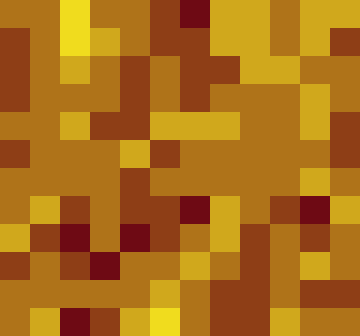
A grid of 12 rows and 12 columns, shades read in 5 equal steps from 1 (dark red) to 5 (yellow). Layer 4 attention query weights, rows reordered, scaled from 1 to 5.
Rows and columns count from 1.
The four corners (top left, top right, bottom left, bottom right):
3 4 3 3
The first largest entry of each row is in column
3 3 3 11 3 5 11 2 1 7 6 6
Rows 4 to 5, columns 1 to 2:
2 3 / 3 3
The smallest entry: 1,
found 7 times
